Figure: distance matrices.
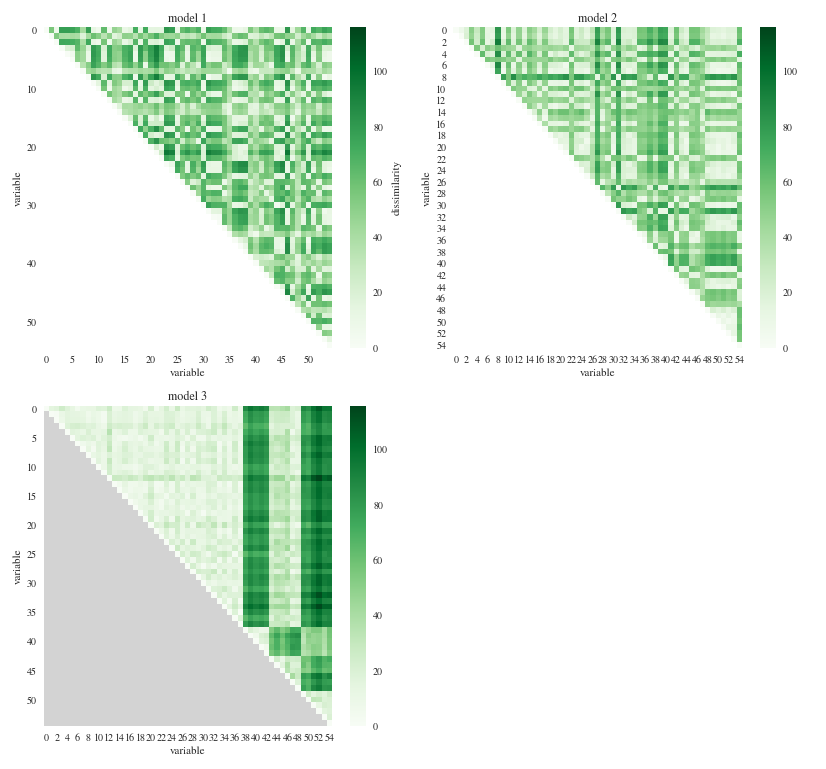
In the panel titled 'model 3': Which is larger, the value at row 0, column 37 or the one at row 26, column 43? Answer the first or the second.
the second
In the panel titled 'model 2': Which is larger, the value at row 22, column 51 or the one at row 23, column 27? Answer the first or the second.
the second
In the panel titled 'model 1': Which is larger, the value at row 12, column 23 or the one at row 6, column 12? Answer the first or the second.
the first
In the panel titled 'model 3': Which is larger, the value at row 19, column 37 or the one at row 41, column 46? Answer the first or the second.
the second
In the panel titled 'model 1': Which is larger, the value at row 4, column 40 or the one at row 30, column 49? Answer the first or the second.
the second
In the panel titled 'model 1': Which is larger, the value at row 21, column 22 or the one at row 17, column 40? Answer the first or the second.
the second
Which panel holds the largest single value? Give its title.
model 3
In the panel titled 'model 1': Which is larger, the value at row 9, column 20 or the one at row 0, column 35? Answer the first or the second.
the second
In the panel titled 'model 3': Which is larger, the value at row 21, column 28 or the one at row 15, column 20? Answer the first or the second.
the second
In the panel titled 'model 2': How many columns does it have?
55
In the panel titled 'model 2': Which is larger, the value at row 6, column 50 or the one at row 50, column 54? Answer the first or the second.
the second
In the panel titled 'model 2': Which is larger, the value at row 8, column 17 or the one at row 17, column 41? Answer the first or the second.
the first
